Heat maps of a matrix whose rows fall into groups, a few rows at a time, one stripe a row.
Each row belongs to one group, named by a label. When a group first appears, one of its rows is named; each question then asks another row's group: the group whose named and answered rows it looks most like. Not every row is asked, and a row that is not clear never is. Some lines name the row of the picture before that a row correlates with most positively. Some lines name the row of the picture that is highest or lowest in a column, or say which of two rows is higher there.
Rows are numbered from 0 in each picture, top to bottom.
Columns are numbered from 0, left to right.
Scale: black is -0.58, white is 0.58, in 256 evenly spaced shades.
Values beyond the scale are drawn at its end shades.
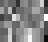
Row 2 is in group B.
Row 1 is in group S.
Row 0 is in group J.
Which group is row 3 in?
J
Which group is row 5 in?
S
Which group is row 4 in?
S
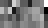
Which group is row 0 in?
B
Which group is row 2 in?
J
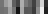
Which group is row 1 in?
J
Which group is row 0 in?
J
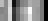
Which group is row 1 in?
S
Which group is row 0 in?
S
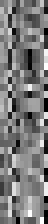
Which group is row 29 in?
S
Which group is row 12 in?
S
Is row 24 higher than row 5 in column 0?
Yes
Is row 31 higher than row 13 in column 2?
Yes
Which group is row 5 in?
J
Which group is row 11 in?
B
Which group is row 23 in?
B
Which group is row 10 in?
J
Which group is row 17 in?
J
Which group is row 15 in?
S
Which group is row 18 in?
B
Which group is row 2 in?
B
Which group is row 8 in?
B
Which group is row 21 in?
S
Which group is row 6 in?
S
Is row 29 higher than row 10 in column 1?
No
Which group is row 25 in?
J
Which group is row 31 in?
J
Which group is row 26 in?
B
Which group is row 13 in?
B
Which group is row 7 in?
B
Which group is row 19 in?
J
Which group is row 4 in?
S
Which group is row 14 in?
S
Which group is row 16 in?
B
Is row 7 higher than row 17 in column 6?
No
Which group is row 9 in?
B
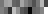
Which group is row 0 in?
J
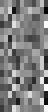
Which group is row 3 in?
B
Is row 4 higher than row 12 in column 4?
No
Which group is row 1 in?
S
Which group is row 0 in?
J
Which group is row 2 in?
B
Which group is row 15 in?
B
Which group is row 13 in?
S
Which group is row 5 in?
B
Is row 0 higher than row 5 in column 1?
No
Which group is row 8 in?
J
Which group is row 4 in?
J
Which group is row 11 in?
J
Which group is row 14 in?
J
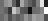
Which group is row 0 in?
J
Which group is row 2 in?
J
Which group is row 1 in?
B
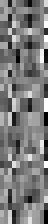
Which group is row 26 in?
J
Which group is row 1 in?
J
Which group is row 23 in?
B
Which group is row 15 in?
B
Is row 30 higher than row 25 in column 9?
Yes
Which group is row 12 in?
S
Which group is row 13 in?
S
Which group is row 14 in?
B
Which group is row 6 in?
B
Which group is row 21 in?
J
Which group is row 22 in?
S
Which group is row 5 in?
B
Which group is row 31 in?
S
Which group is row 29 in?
J
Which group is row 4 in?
S
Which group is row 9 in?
J
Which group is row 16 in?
S
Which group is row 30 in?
S
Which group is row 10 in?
B
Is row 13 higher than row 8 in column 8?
Yes
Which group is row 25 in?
J
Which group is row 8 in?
J
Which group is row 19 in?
J
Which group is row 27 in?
B
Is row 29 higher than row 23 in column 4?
No
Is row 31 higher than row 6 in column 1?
No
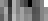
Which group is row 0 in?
B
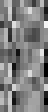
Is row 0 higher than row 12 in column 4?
No
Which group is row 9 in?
S
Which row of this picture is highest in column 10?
7
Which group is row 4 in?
B
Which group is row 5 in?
B
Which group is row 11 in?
J
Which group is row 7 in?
J
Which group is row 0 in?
J
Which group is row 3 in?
B
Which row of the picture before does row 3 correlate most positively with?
2
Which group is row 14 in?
S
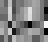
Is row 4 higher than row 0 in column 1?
Yes
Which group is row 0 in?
S
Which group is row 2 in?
S
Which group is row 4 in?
S
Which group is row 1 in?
S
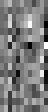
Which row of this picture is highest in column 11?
6
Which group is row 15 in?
B
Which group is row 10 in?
J
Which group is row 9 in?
S
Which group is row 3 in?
S
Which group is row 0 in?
J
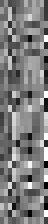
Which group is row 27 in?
B
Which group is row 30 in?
B
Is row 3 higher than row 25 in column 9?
No
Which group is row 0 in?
J
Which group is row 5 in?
B
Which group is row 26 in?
S
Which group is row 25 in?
B
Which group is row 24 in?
B
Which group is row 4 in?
S
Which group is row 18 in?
B
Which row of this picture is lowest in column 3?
29
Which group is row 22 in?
B
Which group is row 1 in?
S
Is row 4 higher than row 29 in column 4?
Yes
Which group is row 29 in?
S
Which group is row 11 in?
J
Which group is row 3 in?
B
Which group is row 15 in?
S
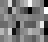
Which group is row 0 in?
S
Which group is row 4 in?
S
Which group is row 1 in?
B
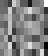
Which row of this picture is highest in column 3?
0
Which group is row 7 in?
J
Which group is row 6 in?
S
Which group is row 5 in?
B
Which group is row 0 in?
B
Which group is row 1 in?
S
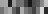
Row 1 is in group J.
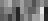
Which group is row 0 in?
J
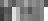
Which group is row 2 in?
B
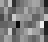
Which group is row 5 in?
J
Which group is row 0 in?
S
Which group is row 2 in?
B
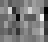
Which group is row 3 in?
J
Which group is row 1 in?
S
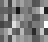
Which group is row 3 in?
B
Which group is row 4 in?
J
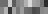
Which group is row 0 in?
S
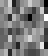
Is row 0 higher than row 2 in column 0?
Yes
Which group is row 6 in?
J
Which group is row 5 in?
S
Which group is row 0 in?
S
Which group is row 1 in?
J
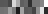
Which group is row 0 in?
B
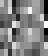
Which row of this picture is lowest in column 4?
2
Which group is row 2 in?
J
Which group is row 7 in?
B
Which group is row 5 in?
S
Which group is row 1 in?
S
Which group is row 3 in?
B
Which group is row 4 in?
S
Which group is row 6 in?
B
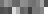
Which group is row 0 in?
J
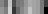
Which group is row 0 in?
S
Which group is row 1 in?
S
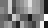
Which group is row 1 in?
S
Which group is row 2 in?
B
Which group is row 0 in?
S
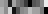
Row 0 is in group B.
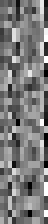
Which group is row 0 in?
J
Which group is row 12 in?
B
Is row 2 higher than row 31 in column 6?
Yes
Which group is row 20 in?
J
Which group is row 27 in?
B
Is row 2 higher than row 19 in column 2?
No
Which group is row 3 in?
J
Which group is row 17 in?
J
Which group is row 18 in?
B
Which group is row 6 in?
J
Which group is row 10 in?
S
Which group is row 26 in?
B
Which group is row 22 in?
J
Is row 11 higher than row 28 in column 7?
No
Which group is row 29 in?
S
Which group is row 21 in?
J
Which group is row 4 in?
B
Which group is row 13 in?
J
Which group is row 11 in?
J
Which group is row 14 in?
J
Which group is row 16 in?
S
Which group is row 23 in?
S
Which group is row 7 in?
J
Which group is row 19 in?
S
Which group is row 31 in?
S
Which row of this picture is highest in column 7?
10
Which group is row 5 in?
B
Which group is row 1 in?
J
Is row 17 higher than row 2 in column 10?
Yes
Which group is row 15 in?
J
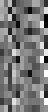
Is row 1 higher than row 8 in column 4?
Yes
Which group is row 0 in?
S
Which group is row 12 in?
J
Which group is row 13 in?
J
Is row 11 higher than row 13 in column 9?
No
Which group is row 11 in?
B
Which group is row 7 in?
B
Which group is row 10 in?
B
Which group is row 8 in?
J
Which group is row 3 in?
J
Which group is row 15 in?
B
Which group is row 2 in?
S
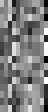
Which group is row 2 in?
S
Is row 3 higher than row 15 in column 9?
No
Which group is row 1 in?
J
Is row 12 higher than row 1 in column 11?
No
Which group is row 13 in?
S
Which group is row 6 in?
B
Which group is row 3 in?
B
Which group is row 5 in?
J
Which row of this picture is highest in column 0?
0
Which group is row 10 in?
J
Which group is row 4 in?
B
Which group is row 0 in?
S
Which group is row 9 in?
B
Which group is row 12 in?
S
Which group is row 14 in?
J
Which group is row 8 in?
S
